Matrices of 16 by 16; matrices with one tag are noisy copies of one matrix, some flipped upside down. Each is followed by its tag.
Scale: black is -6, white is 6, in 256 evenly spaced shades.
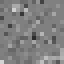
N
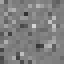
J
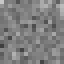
N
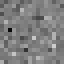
J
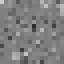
N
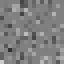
N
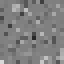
N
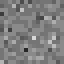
J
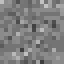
N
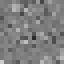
N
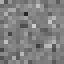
J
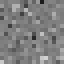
N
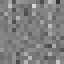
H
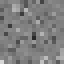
N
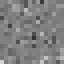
N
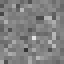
J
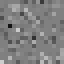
N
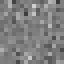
H
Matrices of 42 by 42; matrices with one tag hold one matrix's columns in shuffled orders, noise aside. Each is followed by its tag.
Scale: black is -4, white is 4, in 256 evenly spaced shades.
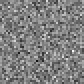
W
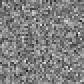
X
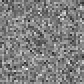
X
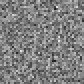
W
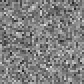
X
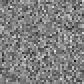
W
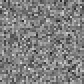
X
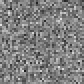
X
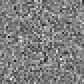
W
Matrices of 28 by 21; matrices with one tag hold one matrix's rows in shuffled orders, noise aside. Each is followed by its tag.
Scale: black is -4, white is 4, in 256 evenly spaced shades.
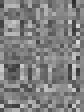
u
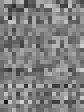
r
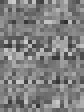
r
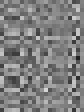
u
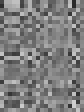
u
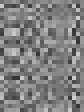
u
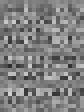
r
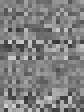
r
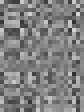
u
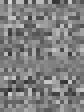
r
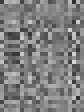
u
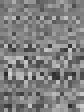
r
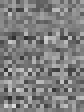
r
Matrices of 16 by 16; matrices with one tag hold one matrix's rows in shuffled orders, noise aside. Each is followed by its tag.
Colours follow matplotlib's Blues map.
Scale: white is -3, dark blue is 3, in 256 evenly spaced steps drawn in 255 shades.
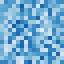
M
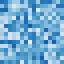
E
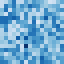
E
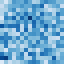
E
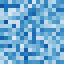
E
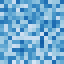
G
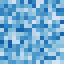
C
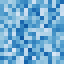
M
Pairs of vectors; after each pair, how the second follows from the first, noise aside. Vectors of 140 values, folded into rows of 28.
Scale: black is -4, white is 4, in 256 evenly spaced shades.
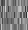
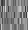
copied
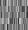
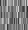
copied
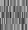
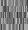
reversed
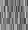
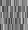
reversed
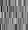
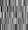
copied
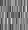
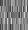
copied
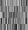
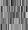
reversed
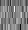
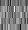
copied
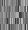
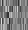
reversed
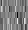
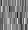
copied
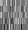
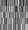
reversed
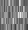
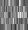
copied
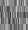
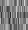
copied
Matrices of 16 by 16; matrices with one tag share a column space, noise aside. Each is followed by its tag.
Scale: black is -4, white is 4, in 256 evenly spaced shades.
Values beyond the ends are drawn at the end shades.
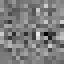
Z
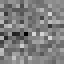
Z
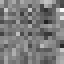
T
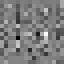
Z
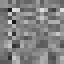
T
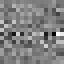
Z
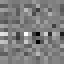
Z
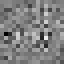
Z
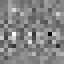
Z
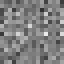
T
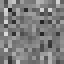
T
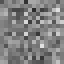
T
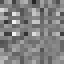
T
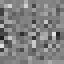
Z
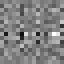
Z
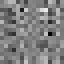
T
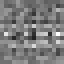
Z
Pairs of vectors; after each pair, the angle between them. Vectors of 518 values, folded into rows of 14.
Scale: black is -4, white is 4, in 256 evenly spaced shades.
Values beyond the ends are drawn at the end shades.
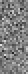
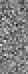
nearly parallel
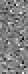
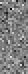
partly aligned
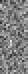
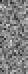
nearly parallel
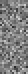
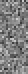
orthogonal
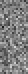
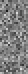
orthogonal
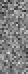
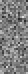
orthogonal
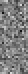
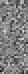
partly aligned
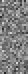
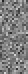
nearly opposite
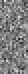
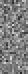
partly opposed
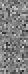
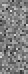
partly aligned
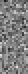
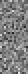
partly aligned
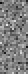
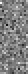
nearly opposite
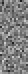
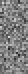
partly opposed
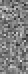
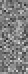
partly aligned
